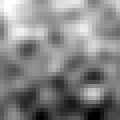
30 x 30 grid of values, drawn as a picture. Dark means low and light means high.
Ninth with the highest average: top left. Histogram: bell-shaped. Slope: up to the top. Grain: blotchy.
